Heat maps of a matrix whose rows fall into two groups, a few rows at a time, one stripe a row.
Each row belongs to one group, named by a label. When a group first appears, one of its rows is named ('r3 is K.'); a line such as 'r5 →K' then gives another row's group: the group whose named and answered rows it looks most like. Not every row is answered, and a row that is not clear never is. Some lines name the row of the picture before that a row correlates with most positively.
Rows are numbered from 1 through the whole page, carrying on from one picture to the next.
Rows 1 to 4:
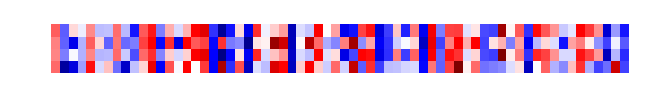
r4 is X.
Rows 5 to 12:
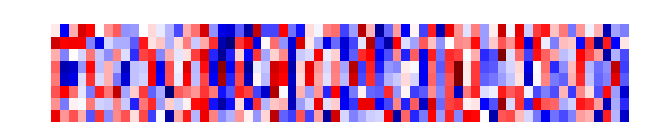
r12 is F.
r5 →X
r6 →F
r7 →X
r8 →X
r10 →F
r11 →X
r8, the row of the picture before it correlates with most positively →4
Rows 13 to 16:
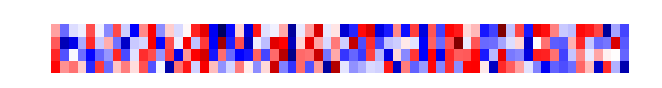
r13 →X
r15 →X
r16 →F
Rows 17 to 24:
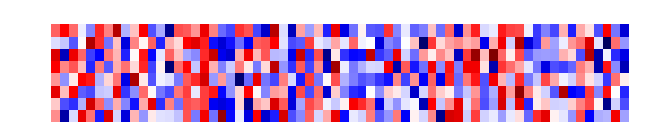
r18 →X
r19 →F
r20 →F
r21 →X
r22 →F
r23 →X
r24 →X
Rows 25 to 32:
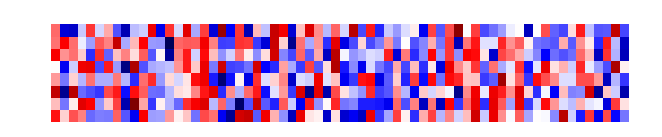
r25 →X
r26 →F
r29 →X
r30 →F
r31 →X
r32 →F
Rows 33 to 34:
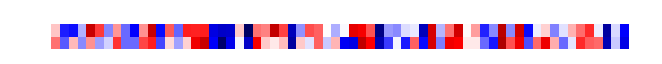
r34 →X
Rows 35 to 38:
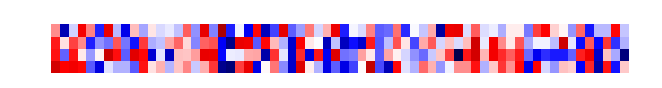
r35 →X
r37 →F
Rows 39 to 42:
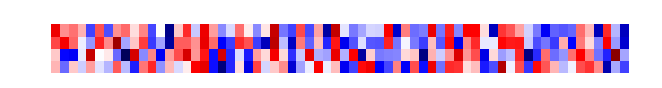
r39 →F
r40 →F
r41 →X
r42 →X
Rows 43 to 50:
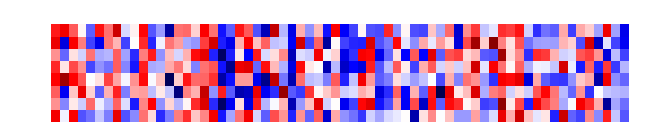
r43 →F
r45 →X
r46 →F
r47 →F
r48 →X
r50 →F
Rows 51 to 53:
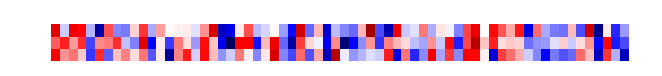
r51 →F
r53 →F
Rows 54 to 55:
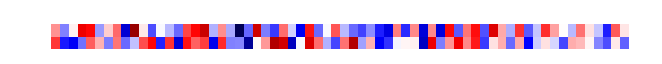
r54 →X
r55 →X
